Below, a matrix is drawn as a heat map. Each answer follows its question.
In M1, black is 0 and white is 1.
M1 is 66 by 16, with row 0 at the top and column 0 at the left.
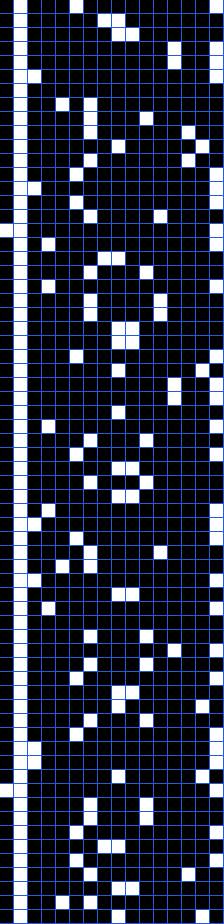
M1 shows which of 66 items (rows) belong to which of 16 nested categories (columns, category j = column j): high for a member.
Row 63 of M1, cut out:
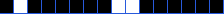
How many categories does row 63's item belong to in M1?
3
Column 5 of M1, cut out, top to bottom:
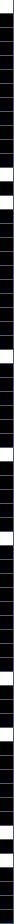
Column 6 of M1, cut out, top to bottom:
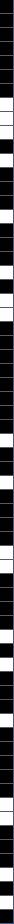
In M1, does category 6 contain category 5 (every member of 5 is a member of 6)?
no
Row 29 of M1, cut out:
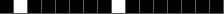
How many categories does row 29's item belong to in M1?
2
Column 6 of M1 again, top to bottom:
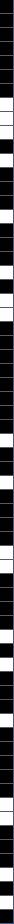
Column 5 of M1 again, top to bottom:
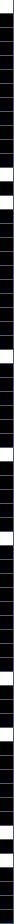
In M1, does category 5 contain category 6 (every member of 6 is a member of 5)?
no
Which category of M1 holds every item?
1
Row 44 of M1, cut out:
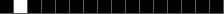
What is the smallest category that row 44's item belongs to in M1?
1
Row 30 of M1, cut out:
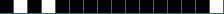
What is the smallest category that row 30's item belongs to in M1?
3
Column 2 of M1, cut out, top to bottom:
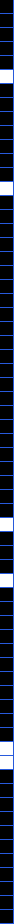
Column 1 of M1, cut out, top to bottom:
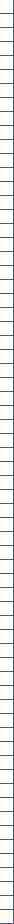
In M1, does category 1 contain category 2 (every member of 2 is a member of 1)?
yes
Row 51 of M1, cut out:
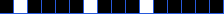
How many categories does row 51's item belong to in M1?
3
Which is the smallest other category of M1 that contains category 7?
8
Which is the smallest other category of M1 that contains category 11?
6
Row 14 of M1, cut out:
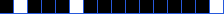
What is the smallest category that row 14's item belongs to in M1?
5
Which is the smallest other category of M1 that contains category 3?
15
